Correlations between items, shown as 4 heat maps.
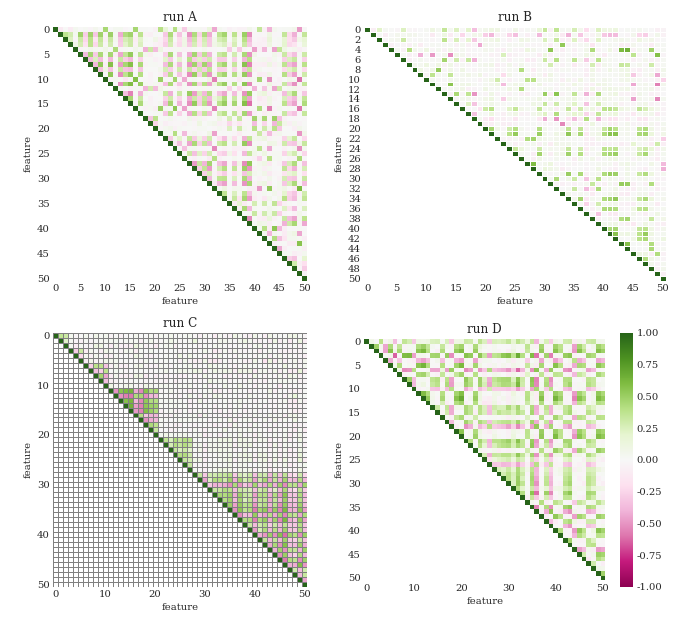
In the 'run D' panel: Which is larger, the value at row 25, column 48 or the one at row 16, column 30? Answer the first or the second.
the first
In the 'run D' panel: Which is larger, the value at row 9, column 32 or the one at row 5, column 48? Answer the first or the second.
the first
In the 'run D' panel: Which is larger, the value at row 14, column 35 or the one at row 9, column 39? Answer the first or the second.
the first
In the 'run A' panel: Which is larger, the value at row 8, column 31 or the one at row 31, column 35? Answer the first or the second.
the first
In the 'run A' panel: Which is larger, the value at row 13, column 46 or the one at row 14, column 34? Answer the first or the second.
the second
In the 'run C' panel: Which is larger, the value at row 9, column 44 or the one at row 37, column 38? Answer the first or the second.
the second
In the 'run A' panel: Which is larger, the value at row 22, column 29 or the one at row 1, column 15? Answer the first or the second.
the second
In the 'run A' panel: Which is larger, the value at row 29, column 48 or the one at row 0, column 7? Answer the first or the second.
the first
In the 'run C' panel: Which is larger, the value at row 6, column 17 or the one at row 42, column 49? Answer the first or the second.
the second
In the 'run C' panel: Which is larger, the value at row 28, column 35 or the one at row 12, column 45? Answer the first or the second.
the first
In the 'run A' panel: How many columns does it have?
51
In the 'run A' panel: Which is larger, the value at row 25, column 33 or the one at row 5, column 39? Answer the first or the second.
the first
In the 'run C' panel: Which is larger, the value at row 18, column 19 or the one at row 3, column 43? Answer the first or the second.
the first
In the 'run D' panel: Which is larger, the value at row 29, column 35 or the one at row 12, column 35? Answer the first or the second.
the first
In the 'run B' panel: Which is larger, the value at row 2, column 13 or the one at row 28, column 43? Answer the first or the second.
the first
